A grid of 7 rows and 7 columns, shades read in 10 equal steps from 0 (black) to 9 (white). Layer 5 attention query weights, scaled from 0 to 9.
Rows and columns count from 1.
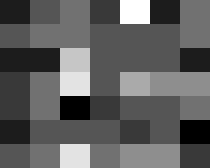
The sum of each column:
13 23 34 20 31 23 20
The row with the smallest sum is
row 6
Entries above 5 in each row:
1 0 1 2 0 0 1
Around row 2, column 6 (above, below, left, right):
1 3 3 4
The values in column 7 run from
0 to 5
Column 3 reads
4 4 7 8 0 3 8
